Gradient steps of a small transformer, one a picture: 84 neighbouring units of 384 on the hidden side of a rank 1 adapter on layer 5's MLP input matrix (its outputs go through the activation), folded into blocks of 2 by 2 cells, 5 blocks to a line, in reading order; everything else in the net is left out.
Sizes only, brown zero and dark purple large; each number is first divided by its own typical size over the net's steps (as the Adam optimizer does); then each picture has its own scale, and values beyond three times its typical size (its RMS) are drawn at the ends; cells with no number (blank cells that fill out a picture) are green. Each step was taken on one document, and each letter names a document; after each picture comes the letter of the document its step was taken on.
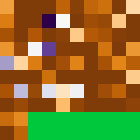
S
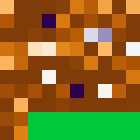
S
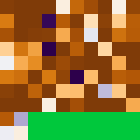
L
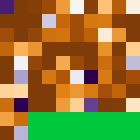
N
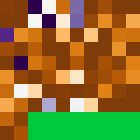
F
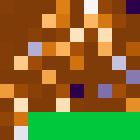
S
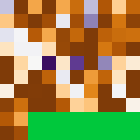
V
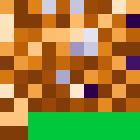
V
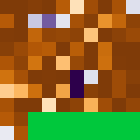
L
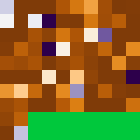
S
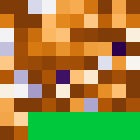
V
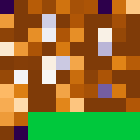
N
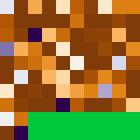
N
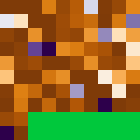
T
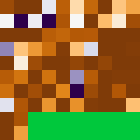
L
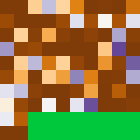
F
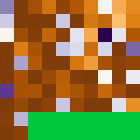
T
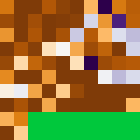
T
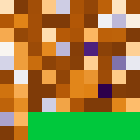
V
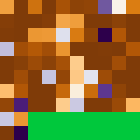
N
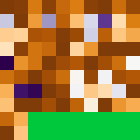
V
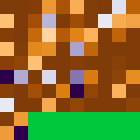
L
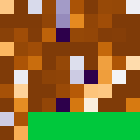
F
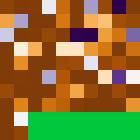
T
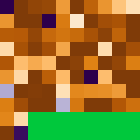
N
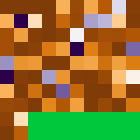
T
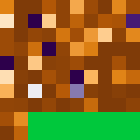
L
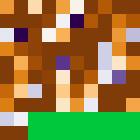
F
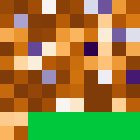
T
